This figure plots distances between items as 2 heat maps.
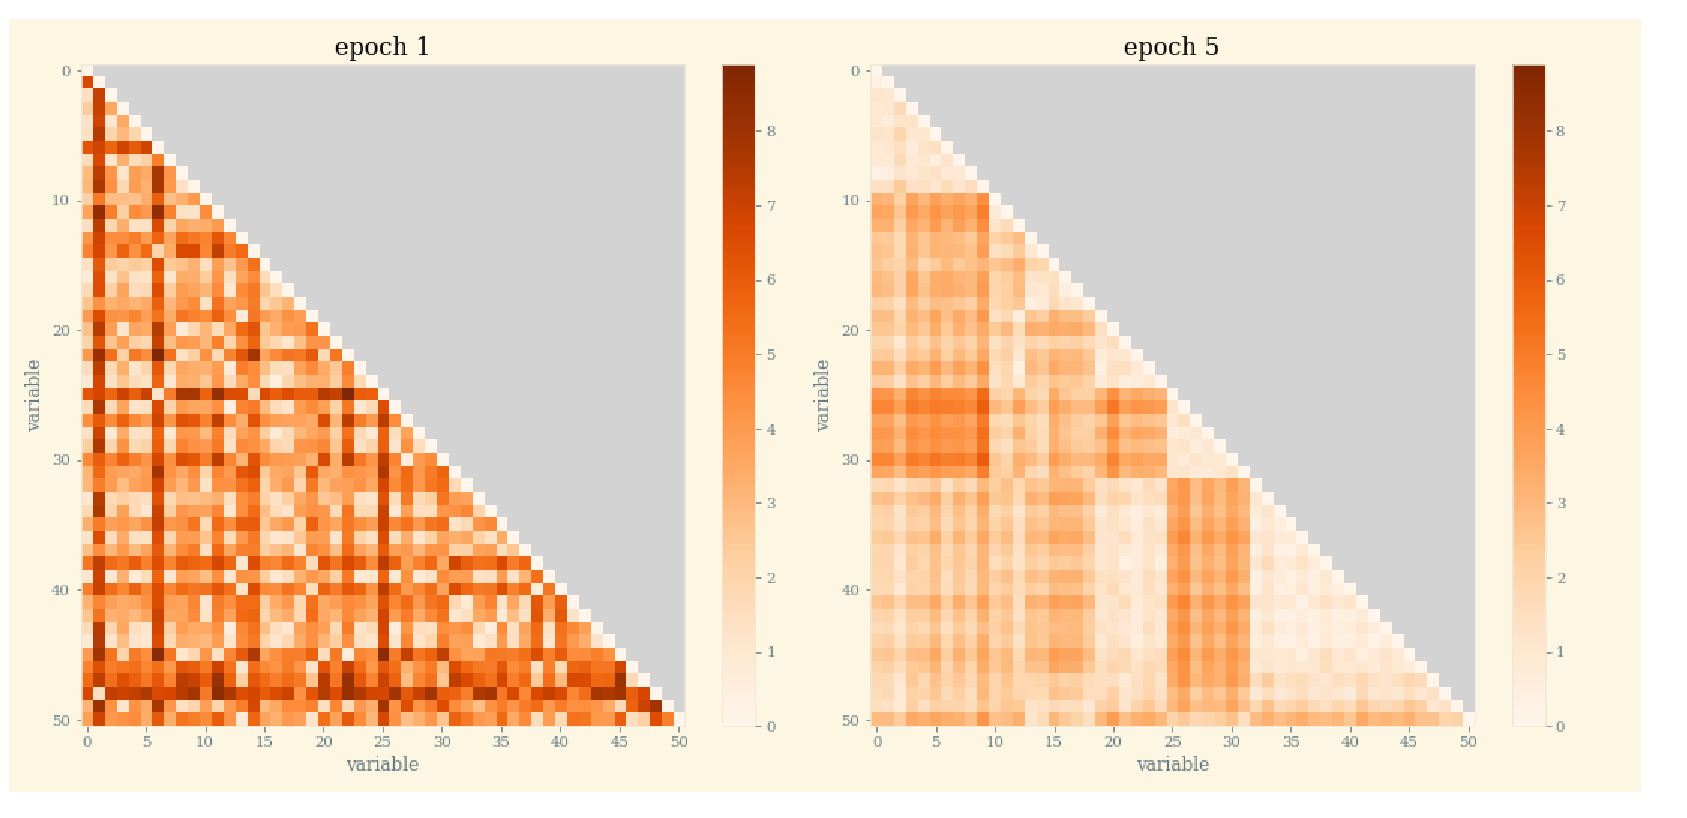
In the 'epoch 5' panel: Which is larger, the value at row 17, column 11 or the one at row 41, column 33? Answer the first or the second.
the first
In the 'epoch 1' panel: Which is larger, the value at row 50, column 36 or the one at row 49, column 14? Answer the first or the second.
the second
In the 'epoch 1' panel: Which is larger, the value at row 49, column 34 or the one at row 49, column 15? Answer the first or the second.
the first
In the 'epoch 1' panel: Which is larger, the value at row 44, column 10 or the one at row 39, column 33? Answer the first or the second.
the first
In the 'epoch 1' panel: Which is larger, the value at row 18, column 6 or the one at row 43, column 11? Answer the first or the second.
the first
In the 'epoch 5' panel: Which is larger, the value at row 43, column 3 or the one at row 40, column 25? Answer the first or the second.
the second
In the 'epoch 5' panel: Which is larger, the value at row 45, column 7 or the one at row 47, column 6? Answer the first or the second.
the first
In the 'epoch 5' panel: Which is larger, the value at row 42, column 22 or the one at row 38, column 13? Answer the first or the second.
the second
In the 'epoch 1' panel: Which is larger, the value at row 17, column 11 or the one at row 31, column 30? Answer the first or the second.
the second
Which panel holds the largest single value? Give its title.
epoch 1
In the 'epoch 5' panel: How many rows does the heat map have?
51
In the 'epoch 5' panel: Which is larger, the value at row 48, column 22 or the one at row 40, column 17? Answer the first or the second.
the second
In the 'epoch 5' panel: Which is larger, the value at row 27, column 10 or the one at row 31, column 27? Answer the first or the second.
the first
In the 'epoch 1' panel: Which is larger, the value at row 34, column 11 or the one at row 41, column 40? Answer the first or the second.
the second
